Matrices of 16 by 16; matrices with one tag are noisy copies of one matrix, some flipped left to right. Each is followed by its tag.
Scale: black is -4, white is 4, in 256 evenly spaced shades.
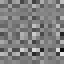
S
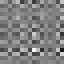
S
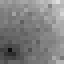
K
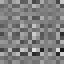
S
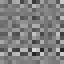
S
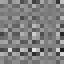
S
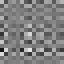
S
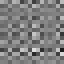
S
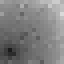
K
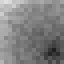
K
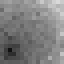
K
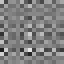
S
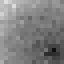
K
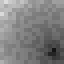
K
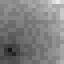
K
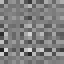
S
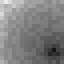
K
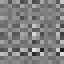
S
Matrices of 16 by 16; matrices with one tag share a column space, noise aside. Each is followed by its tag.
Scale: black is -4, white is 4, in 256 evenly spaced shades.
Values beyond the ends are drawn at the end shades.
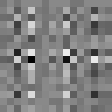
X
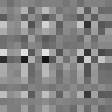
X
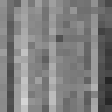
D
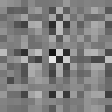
X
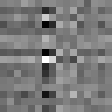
X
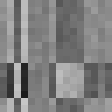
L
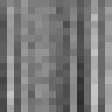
D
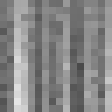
D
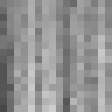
D
